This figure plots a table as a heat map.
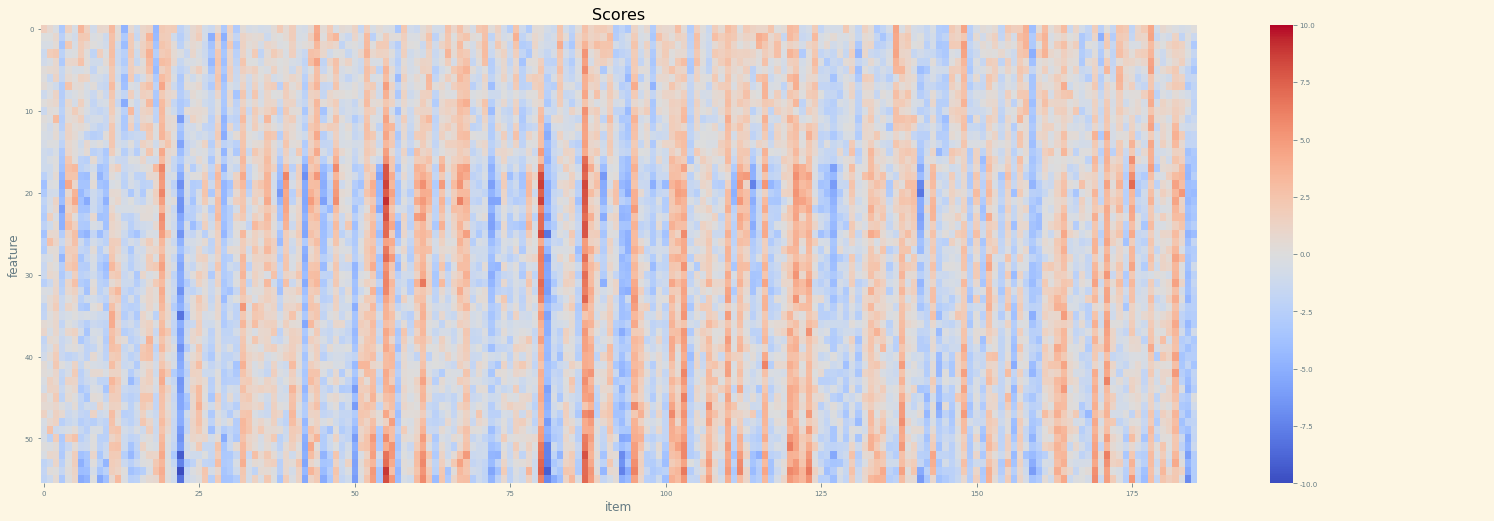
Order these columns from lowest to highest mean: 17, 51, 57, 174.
57, 174, 51, 17
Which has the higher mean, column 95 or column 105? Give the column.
95
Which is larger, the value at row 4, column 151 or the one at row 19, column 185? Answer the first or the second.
the first
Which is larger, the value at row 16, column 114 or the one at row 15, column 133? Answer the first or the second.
the second
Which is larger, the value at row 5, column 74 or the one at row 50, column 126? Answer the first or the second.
the first
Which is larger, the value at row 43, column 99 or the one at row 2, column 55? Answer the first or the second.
the second
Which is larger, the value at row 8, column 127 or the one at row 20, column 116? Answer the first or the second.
the second
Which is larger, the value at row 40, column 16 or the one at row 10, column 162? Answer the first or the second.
the first
